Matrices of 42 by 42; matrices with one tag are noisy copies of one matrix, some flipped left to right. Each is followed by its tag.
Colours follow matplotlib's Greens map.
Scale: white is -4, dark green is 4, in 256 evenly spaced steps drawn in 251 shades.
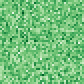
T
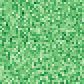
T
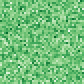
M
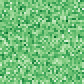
M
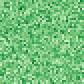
M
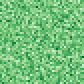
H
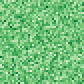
H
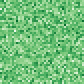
M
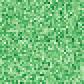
T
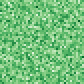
H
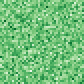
H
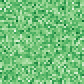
M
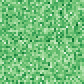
T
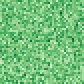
T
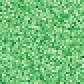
H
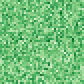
T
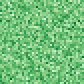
H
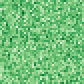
T
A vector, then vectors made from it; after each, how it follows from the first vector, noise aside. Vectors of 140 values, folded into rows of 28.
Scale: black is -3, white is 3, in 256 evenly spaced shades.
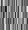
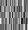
reversed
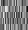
sign-scrambled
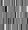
partly zeroed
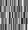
reversed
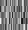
reversed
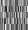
sign-scrambled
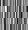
negated
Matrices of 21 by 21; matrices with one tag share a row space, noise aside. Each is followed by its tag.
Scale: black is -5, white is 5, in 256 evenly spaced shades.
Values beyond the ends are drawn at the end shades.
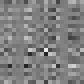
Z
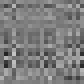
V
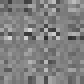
Z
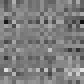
V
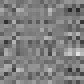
V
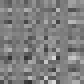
Z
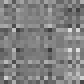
V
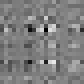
Z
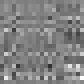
V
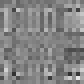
V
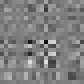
Z
